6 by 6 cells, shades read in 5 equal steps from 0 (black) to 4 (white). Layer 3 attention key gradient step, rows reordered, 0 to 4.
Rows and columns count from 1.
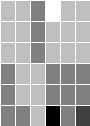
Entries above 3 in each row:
1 0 0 0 0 0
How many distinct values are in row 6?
4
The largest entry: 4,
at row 1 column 4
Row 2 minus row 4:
1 0 -1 1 1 1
